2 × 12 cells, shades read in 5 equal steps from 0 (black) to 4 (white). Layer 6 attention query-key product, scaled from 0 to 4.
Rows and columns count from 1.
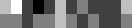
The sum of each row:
21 21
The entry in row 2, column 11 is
1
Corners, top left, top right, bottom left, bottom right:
3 3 2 2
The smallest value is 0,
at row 1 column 4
